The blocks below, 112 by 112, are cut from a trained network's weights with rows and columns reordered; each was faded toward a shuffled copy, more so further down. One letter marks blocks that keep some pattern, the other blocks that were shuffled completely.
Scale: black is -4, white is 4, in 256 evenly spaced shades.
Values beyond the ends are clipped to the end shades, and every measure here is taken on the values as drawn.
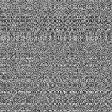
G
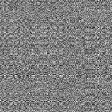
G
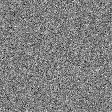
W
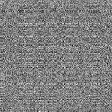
G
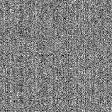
G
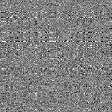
G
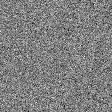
W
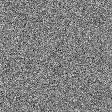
W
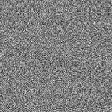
G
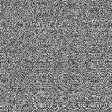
G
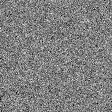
W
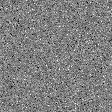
W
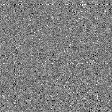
G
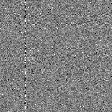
G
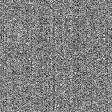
G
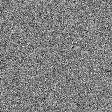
W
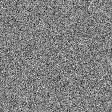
W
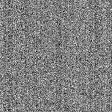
G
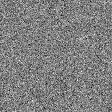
W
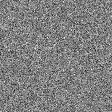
W
